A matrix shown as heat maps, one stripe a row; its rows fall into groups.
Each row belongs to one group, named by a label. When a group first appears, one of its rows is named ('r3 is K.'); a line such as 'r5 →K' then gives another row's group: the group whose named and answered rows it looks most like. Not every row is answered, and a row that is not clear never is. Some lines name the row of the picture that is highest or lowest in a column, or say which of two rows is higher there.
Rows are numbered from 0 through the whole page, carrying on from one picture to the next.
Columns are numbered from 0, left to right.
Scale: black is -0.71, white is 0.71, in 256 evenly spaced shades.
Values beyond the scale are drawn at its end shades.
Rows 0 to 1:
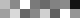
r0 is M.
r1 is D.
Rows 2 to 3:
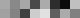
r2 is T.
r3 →D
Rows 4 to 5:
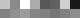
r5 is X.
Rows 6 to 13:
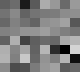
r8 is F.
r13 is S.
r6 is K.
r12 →M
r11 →T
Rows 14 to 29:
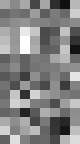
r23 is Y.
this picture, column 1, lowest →23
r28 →T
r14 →T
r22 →K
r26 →K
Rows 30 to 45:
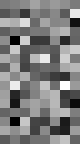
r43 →Y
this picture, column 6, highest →39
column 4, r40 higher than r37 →Yes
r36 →D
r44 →T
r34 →Y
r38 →T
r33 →F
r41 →S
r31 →K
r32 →M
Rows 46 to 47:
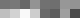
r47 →M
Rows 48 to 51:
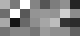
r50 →S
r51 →F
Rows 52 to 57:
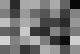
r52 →S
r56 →T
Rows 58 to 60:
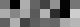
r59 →T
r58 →Y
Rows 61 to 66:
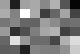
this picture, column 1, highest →65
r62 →M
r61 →S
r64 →S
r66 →K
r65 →X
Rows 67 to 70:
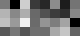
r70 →F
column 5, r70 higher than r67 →Yes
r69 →M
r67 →Y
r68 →T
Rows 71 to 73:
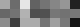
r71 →M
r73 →S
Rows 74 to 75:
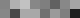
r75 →S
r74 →X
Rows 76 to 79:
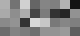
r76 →M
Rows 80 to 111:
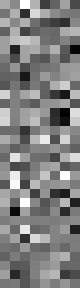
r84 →M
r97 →X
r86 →Y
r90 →T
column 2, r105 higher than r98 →Yes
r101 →T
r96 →S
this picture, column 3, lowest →101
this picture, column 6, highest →99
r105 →M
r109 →S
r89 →F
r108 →F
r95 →D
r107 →Y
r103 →Y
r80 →M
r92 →T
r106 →D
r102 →M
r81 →D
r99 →D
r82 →T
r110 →S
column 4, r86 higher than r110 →No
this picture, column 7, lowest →85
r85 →S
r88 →K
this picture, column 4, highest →95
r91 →F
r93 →T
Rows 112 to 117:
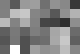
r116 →F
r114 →T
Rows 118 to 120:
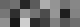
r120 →Y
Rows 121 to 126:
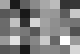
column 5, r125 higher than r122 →No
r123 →D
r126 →K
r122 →K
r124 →F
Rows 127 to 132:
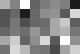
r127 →M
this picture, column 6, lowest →128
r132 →X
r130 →F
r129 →F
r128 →K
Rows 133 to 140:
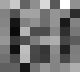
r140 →K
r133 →D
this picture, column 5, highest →137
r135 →Y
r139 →Y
